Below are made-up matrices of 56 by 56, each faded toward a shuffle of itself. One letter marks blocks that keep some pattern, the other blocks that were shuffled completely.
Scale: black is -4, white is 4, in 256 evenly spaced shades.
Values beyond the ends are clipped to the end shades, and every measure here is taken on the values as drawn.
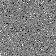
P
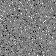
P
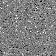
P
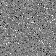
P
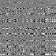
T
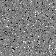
P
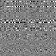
T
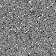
P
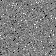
P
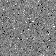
P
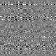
T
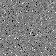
P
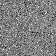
P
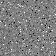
P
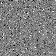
P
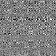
T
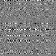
T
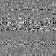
T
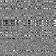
T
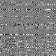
T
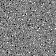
P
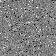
P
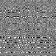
T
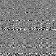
T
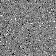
P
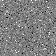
P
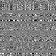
T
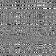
T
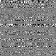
T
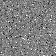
P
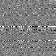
T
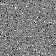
P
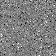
P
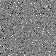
P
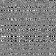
T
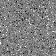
P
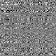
T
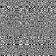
T
